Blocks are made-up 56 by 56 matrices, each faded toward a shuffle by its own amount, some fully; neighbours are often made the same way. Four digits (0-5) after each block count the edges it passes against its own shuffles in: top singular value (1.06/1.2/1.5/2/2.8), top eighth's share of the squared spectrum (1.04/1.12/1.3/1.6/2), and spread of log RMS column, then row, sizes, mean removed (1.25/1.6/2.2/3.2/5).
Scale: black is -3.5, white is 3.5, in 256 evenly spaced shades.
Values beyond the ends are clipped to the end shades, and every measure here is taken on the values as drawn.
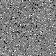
1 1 0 0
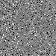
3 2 1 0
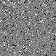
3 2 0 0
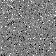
0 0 0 0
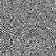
4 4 2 2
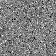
0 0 0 0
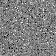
0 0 0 0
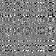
4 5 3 3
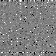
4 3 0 2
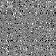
3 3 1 2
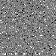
3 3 0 1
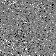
2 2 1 1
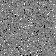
0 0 0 0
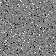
1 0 0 0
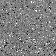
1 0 0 0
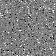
2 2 0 0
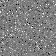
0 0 0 0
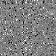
3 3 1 1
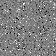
3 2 1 0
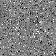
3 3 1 0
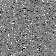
0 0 0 0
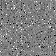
3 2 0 1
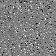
2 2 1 0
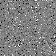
2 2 1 0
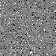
2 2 1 0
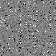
3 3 1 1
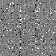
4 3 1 1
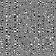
4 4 3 2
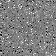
2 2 1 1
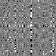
4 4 3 2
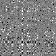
4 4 2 2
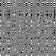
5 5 3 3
